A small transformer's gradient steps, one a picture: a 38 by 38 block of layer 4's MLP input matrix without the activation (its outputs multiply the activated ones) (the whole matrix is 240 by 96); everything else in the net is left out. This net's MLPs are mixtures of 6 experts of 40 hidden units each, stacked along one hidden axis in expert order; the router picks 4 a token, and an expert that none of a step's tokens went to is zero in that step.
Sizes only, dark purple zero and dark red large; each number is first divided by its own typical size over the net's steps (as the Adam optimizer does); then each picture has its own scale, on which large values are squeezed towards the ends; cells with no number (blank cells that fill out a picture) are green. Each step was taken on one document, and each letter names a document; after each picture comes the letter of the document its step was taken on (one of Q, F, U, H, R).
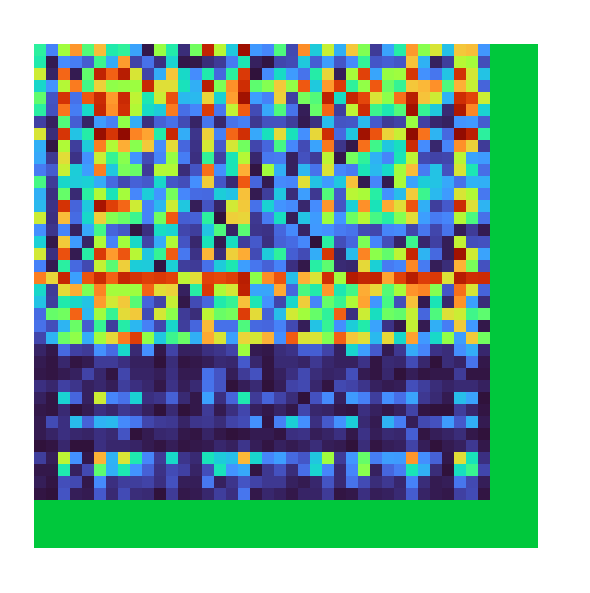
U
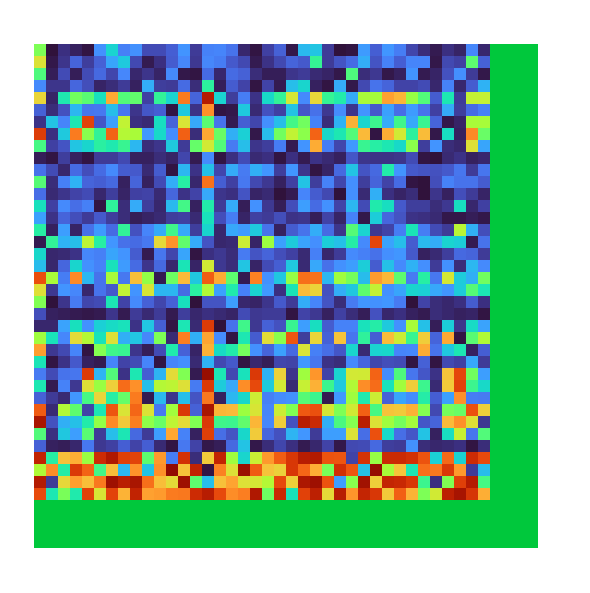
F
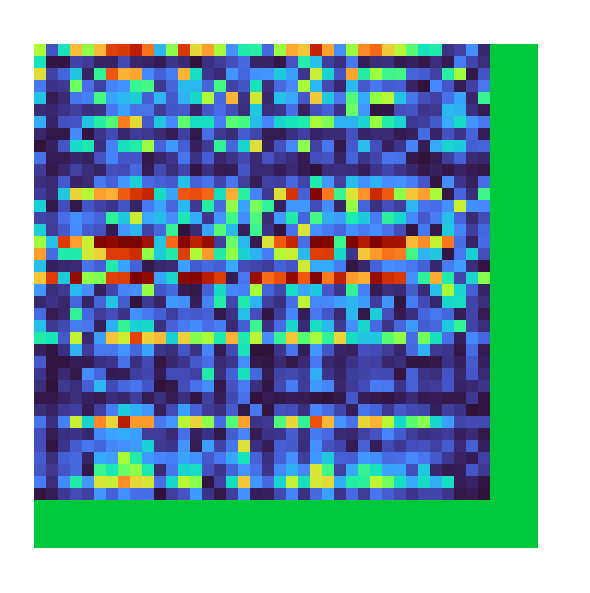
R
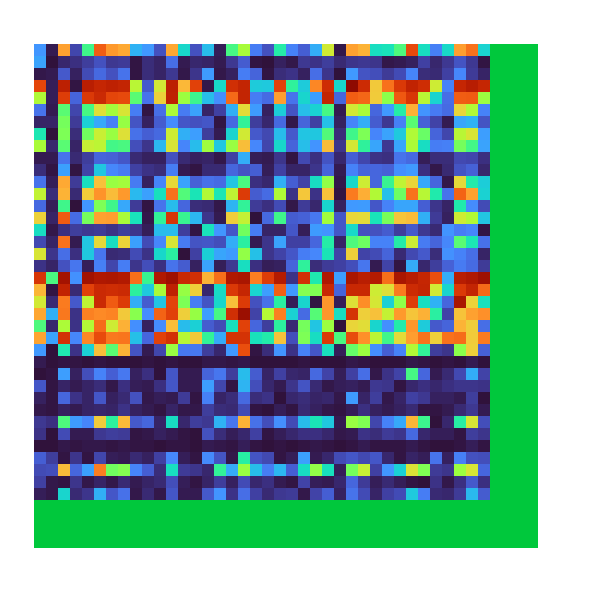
U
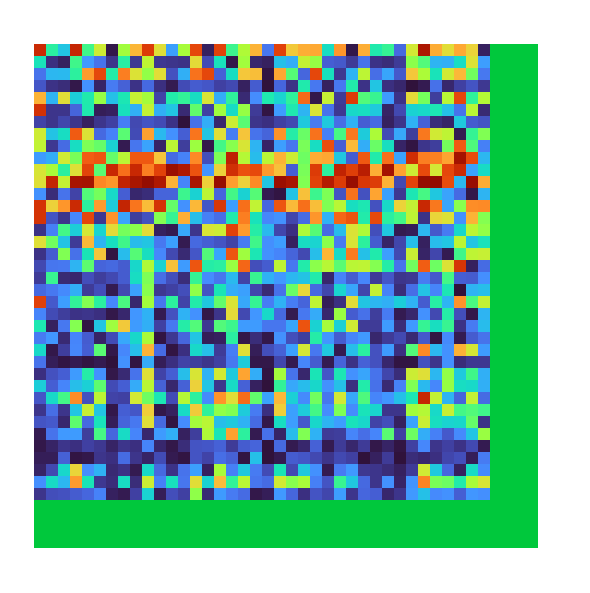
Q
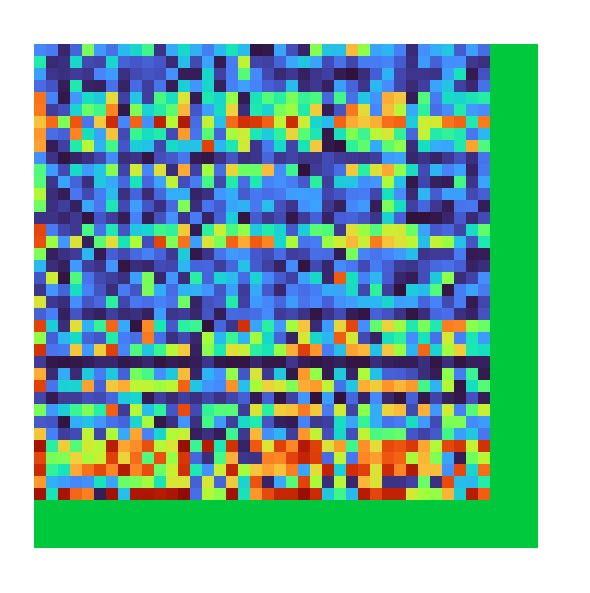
F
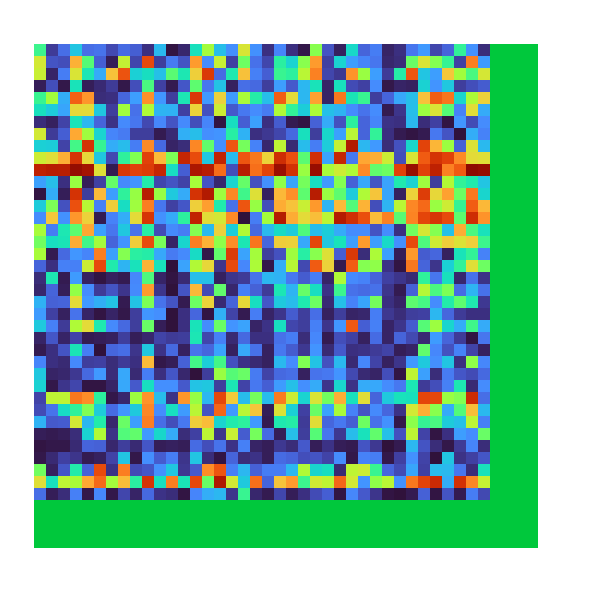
Q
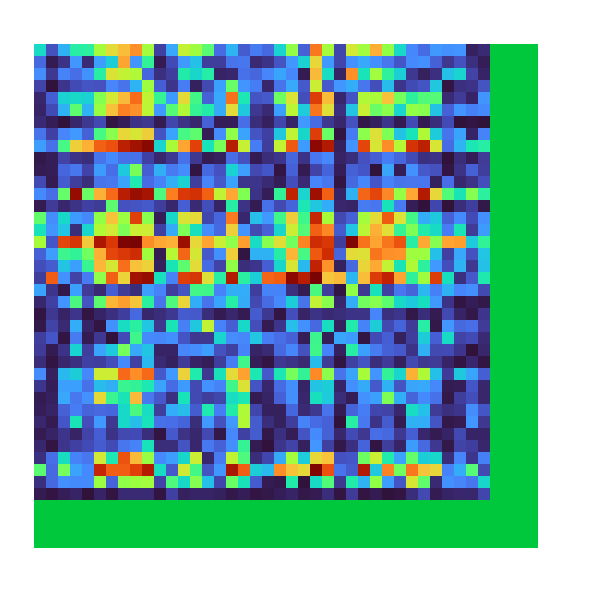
R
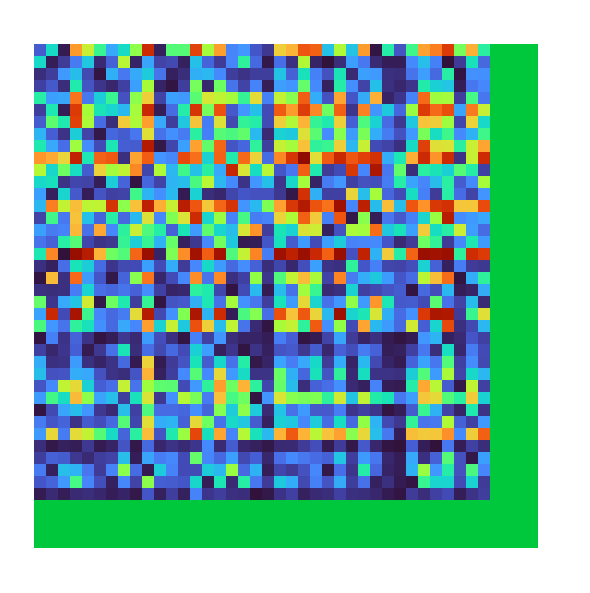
Q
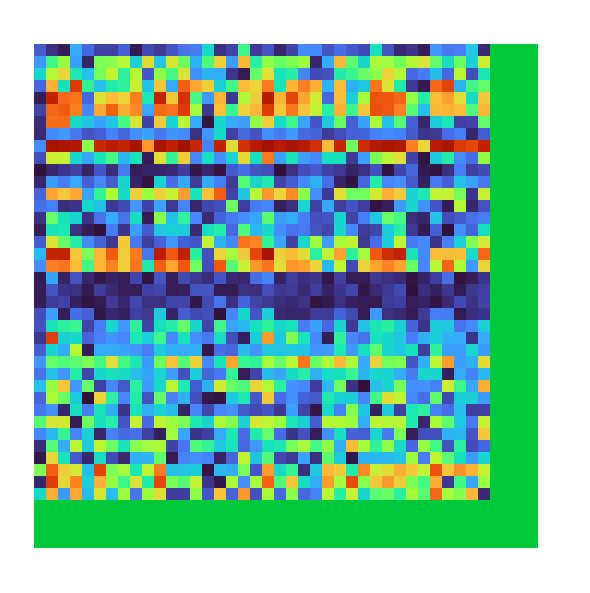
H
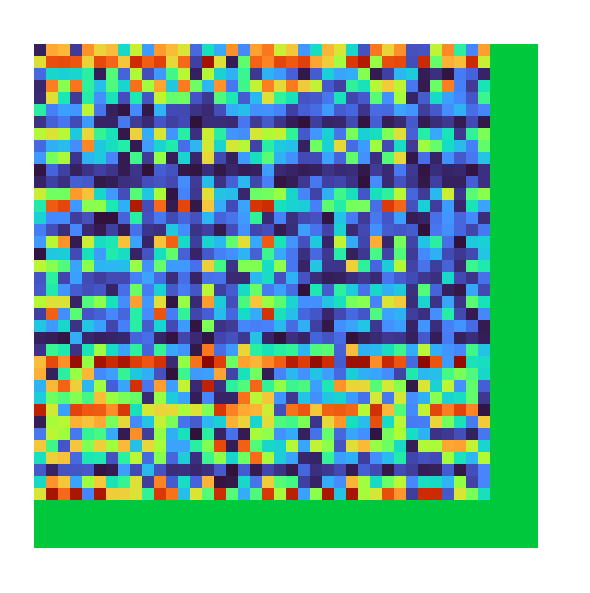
H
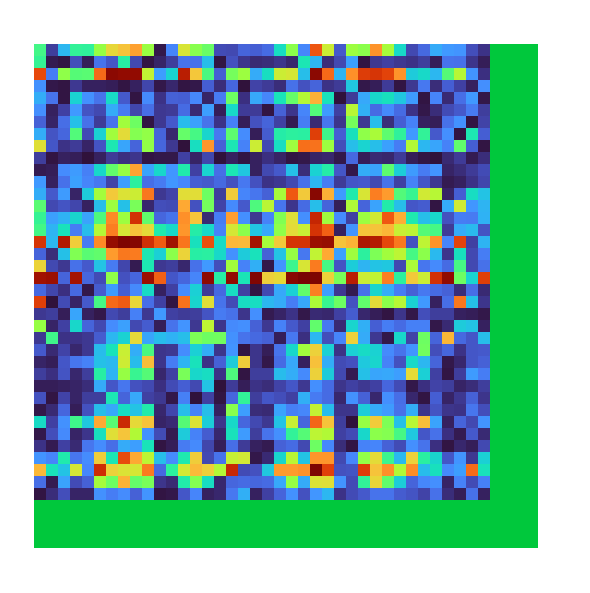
R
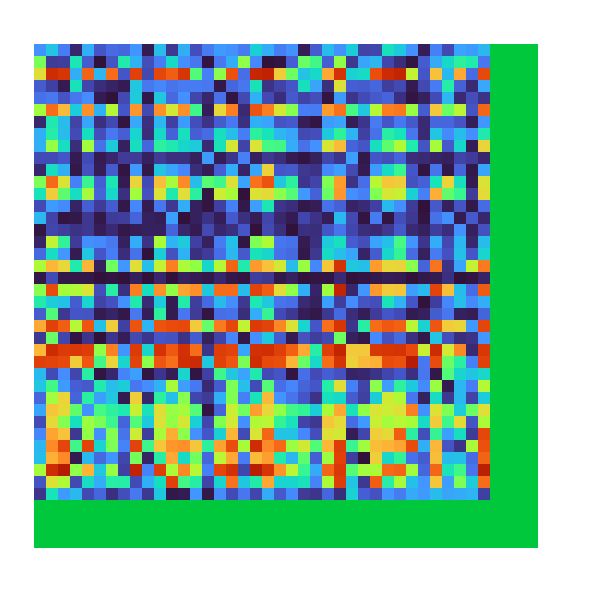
H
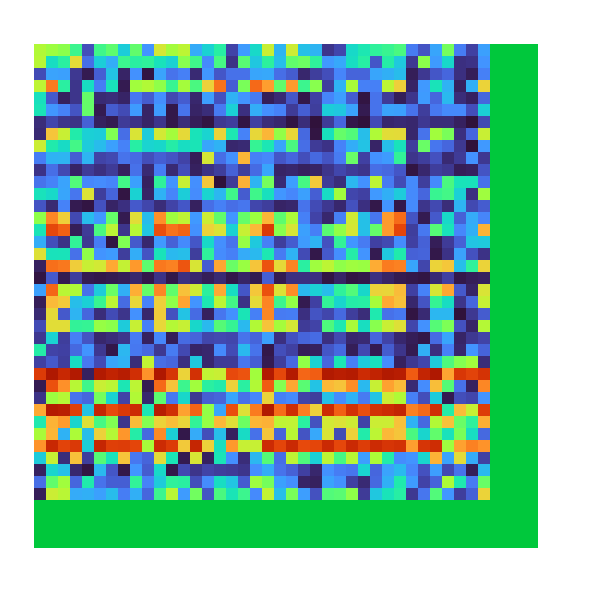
H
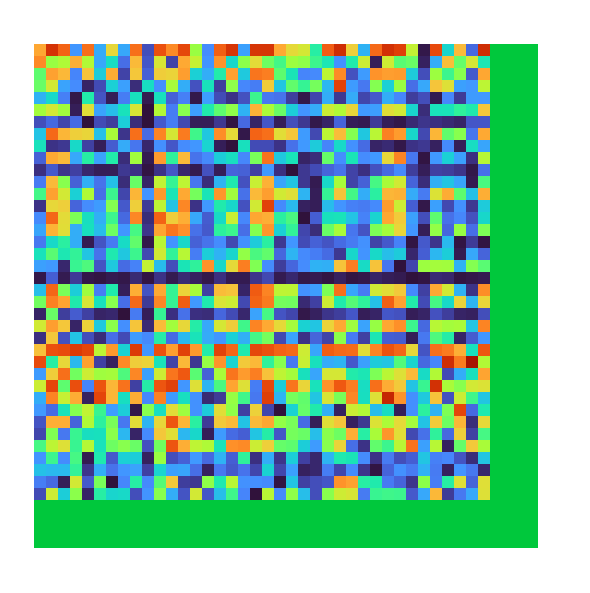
H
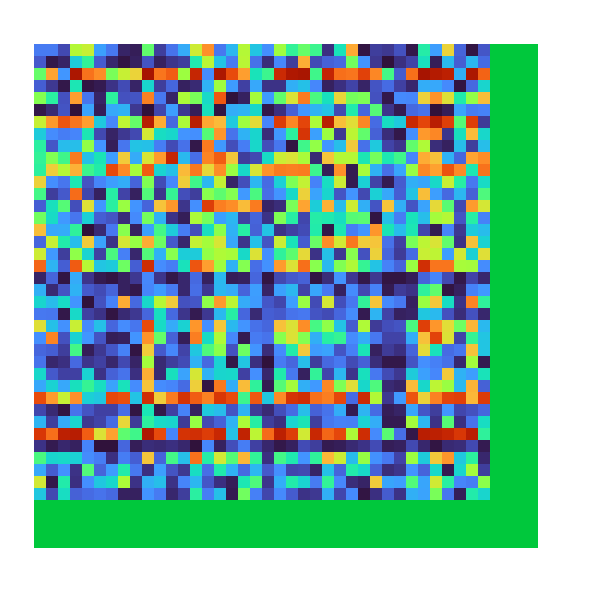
Q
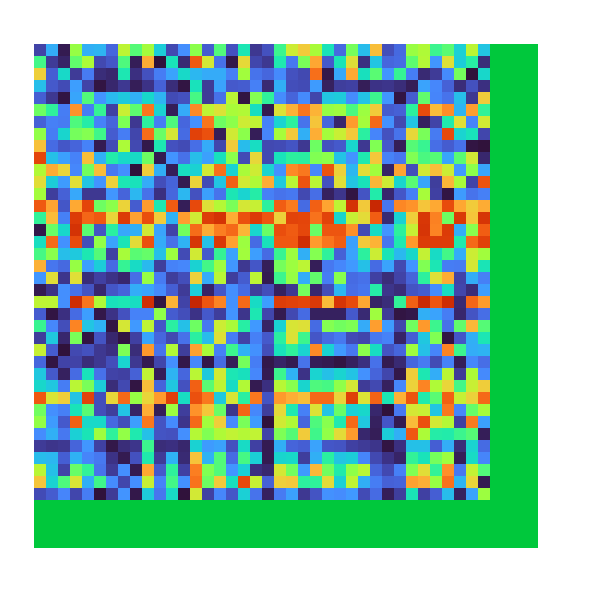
Q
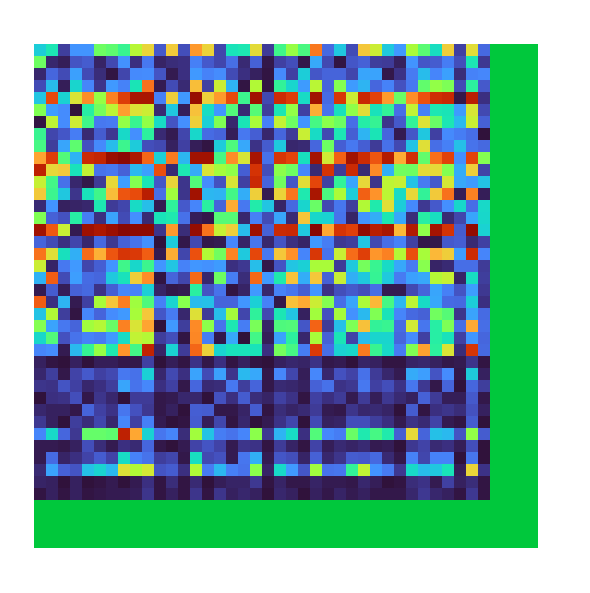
Q
